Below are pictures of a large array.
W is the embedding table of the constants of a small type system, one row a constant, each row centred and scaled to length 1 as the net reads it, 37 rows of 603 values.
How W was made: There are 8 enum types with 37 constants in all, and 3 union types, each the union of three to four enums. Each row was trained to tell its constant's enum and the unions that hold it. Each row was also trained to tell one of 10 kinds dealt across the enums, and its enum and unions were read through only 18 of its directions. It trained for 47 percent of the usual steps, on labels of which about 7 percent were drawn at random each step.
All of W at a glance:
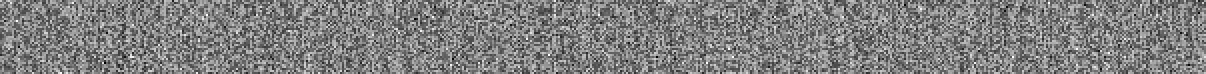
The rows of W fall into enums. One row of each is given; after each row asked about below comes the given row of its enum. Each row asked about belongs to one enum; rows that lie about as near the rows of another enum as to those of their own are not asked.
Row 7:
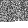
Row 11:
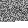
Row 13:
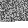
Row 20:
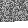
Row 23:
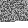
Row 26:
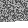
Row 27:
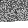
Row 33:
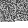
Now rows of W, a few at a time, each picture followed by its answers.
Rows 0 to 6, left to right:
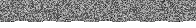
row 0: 23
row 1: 26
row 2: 13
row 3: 13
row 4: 7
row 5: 7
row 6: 7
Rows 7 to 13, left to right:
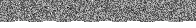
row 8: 26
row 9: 11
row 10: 7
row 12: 11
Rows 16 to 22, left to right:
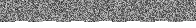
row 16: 26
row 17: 11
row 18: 20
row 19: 27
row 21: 13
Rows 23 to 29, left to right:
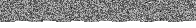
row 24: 33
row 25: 11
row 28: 7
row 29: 27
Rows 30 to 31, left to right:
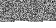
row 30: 33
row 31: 33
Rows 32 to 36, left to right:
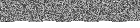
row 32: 23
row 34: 26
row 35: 33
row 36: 27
